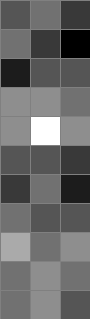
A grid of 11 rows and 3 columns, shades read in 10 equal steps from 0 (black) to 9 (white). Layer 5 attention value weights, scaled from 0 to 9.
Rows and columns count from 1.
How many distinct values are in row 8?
2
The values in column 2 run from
2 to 9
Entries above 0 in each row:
3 2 3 3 3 3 3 3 3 3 3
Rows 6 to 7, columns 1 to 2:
3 3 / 2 4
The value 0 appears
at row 2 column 3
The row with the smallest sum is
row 2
